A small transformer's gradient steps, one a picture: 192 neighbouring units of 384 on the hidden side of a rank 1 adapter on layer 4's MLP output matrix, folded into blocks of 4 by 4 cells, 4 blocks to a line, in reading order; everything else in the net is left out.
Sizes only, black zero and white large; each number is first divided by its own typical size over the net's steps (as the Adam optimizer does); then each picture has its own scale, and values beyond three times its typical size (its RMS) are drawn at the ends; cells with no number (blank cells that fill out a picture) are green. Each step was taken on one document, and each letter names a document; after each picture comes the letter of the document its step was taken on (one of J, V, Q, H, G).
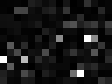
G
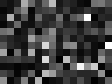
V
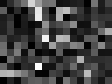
V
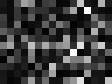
V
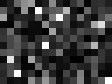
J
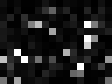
G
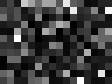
J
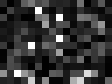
J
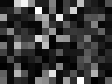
V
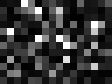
V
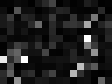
G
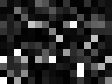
G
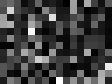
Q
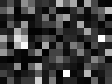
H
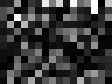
H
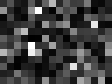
J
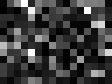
J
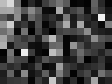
Q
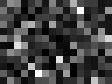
H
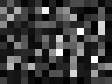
Q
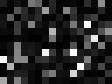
G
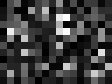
H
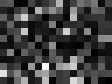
H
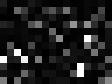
G
